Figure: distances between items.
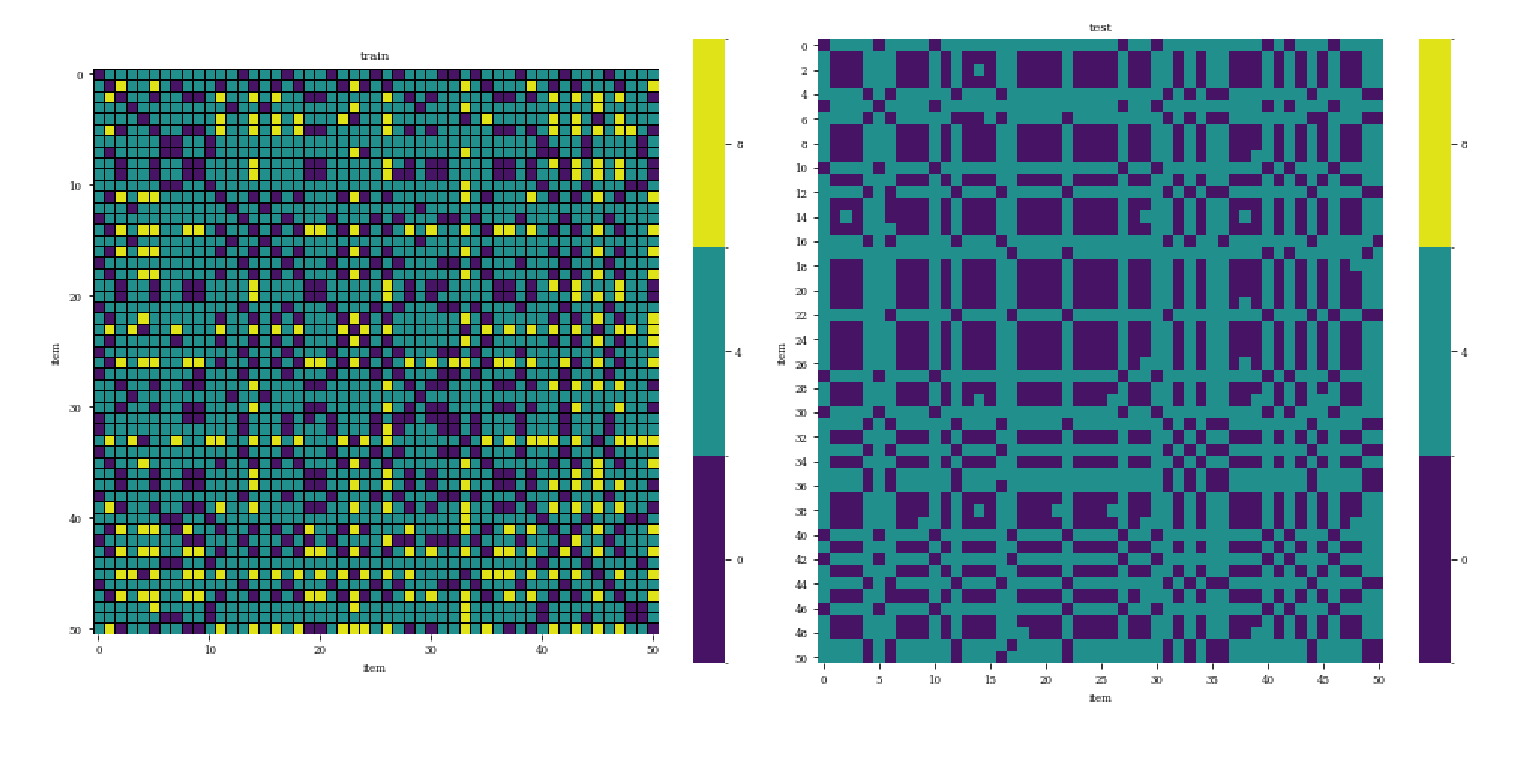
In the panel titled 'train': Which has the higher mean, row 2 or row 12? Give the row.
2
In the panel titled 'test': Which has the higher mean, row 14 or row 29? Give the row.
29
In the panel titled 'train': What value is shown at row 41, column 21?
4
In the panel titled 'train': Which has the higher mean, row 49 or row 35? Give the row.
49
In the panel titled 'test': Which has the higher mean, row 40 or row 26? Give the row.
40
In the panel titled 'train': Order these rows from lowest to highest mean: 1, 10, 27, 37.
27, 1, 10, 37
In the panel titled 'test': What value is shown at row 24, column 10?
4
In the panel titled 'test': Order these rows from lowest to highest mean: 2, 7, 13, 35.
13, 7, 2, 35
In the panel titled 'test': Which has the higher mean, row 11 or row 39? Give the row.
39
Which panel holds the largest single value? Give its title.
train
